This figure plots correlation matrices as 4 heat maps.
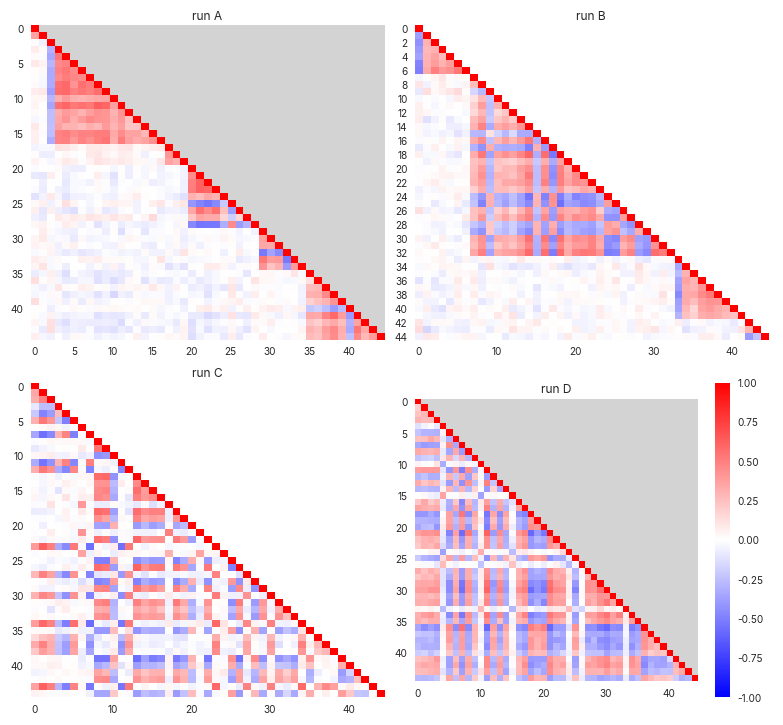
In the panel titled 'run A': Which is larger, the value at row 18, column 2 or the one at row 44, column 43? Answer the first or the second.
the second
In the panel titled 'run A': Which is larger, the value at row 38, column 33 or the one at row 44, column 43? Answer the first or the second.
the second
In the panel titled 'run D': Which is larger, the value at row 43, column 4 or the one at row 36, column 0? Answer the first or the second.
the first
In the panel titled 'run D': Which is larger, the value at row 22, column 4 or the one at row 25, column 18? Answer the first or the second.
the second
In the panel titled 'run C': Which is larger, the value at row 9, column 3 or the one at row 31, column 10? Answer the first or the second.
the first
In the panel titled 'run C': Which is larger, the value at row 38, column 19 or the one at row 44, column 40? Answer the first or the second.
the second
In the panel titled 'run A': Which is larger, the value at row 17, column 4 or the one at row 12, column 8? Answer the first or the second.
the second
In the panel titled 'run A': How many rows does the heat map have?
45
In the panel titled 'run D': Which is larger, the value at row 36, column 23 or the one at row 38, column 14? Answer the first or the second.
the second
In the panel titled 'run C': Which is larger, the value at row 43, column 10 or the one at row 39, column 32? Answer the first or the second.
the first
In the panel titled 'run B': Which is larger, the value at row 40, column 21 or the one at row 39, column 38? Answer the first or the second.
the second
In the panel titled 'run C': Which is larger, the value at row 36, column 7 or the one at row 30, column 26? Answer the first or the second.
the second
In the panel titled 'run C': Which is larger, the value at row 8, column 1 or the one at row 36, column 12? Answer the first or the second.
the second
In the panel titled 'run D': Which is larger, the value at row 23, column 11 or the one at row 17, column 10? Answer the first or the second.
the first
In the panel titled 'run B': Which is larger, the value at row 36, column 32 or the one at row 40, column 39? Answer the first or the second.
the second
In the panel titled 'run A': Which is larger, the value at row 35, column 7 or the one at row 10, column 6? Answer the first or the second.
the second
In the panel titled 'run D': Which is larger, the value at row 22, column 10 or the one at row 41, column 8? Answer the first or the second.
the second
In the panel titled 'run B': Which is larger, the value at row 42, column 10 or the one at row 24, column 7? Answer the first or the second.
the first
